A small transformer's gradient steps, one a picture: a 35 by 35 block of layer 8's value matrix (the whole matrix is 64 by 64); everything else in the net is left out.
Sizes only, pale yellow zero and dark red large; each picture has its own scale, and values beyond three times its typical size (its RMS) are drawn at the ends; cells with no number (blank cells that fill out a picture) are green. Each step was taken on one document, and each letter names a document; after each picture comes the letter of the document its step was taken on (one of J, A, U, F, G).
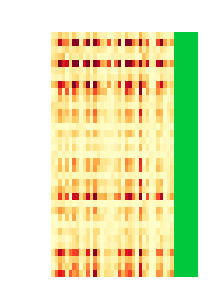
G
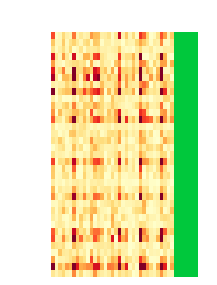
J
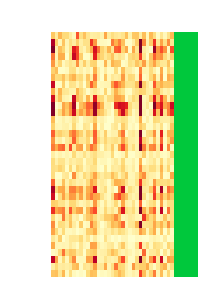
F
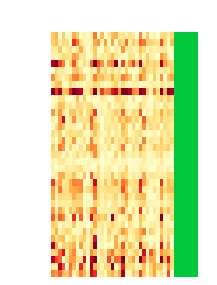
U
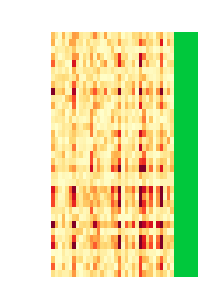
J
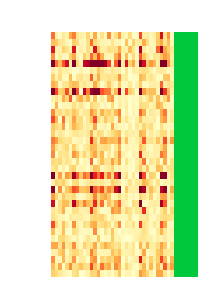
J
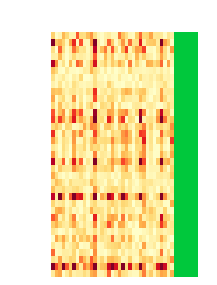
U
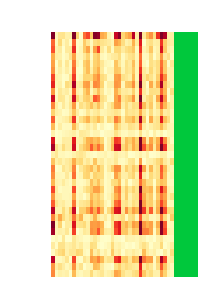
J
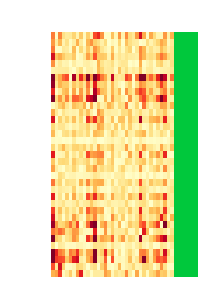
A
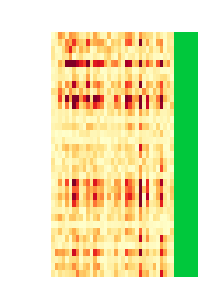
G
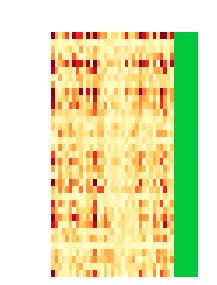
A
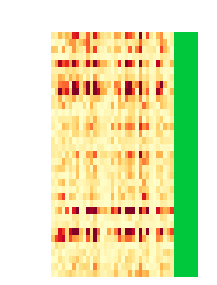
G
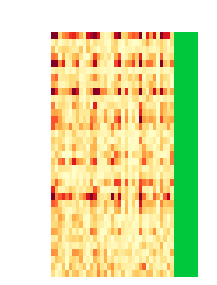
F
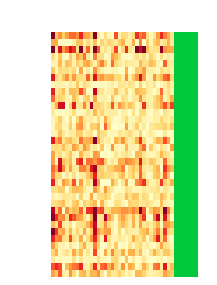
A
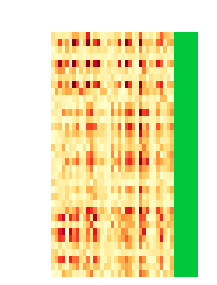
G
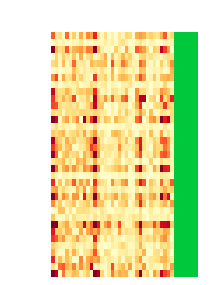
A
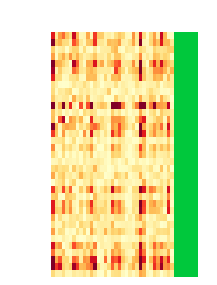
F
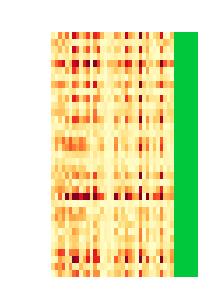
G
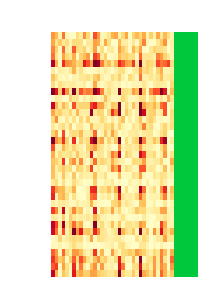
J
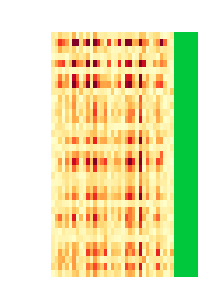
G
